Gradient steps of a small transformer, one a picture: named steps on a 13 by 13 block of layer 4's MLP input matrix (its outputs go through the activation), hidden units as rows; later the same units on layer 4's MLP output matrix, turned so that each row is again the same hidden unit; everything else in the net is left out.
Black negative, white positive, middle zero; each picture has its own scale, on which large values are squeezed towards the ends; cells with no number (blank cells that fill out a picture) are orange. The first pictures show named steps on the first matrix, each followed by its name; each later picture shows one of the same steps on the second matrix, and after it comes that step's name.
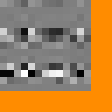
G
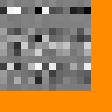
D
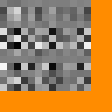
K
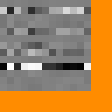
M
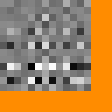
K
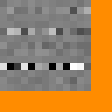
M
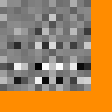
K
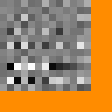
K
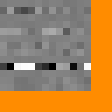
M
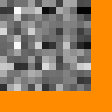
D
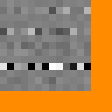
M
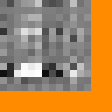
G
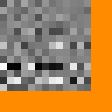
K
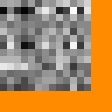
D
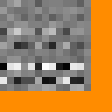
K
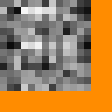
D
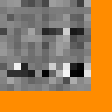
G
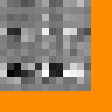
G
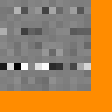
M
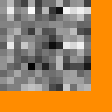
D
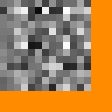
D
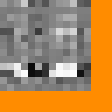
G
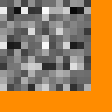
D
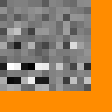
K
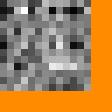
D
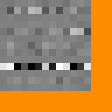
M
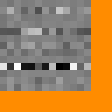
M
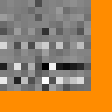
K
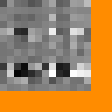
G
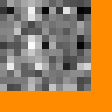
D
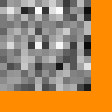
D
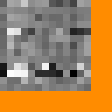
G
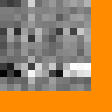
G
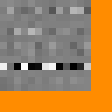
M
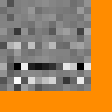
K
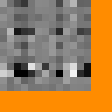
G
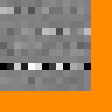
M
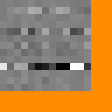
M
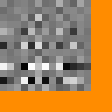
K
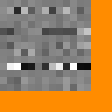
M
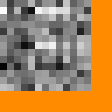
D
